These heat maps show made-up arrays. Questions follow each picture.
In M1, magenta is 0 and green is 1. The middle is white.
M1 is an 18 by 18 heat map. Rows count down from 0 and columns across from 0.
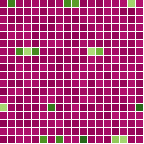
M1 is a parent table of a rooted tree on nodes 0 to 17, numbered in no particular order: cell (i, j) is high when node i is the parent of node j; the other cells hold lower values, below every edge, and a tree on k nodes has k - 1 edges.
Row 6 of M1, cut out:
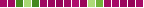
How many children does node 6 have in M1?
5
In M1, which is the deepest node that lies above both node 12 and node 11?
6
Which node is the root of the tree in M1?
13
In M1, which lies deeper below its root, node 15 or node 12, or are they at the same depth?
the same depth
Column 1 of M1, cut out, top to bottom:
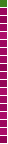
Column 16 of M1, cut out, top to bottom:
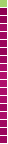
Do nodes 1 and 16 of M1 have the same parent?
yes
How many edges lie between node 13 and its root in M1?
0
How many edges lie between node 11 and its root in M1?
2
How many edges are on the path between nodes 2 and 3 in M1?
2
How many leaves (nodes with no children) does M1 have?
14
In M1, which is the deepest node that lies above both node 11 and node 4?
6
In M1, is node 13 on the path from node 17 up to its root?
yes
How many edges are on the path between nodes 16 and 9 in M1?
2
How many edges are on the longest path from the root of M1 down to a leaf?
2
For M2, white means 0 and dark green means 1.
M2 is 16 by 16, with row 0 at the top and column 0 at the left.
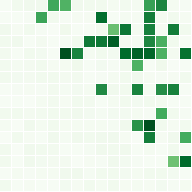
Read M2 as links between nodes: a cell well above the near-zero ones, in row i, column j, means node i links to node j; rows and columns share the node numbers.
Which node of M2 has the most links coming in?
node 12
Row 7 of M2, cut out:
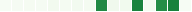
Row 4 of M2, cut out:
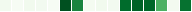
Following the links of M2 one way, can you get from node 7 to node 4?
no
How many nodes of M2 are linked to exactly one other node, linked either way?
1
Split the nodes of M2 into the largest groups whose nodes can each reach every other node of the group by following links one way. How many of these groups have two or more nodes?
0
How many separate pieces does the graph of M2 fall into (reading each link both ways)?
1
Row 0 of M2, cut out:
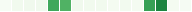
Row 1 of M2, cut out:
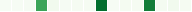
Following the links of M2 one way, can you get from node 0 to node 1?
no
